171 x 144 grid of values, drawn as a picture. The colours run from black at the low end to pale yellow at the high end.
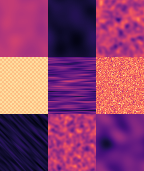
The table splits into 3 rows of 3 panels. Panel 1,1: middling, smooth, faint in contrast. Panel 1,2: very low, smooth, faint in contrast. Panel 1,3: middling, blotchy. Panel 2,1: very high, checkered, faint in contrast. Panel 2,2: low, streaked across. Panel 2,3: high, fine-grained. Panel 3,1: very low, slanting down to the right, faint in contrast. Panel 3,2: middling, blotchy. Panel 3,3: low, smooth.
